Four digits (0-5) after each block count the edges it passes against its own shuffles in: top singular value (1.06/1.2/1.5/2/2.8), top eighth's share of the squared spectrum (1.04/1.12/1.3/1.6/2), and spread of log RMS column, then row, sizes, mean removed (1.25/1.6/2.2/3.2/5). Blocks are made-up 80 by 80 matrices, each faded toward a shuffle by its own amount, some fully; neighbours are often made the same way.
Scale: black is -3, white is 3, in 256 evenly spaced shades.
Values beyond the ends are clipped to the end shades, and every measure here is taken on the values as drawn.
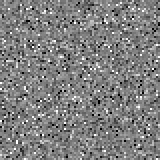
0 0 0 1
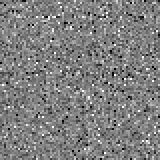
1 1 0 1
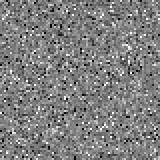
0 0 0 0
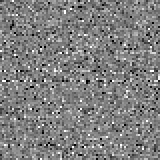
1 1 0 2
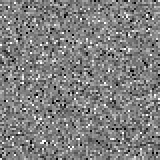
1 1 0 0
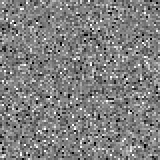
0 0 0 0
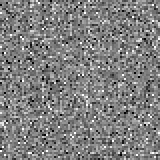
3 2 1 0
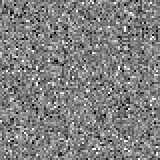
3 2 1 0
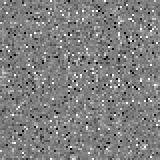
2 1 0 0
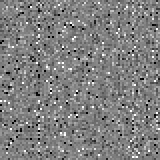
3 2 1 0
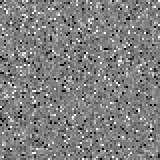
1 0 0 0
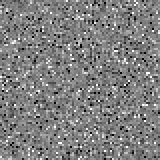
1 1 0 0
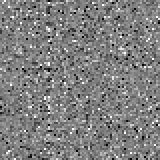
3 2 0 0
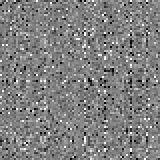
4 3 2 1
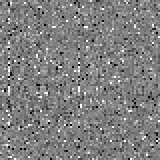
3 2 1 0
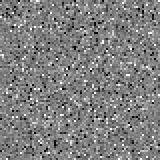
1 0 0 0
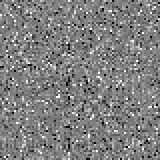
3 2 1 0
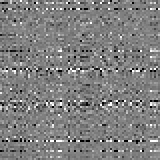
5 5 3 4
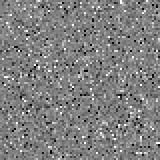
2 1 0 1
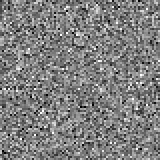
1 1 0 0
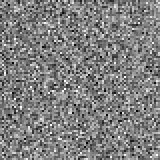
2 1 0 0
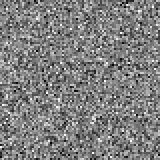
0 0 0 0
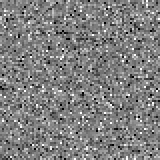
0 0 0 1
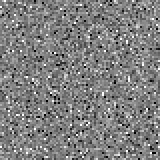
0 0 0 0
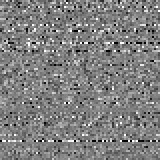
2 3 0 4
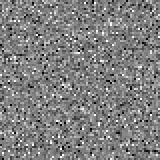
1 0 0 0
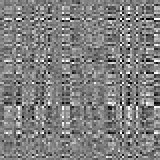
5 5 4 4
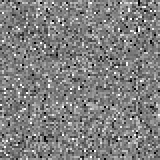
3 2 0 0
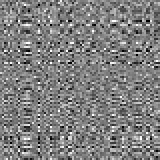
5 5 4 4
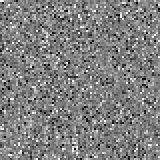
2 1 0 0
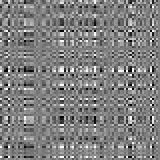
5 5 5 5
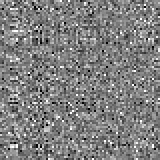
4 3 2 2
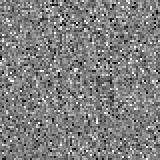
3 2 0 0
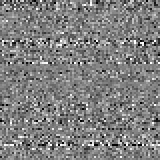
2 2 0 4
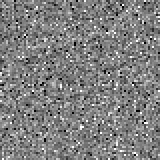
0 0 0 0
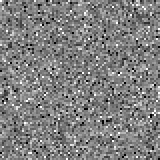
0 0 0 0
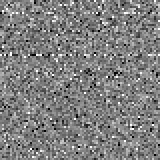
1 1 0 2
